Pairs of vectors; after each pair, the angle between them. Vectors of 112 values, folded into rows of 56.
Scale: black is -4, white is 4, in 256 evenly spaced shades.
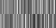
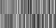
nearly parallel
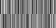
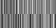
partly opposed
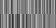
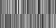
orthogonal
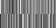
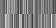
partly opposed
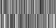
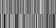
nearly opposite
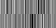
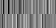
orthogonal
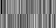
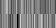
orthogonal
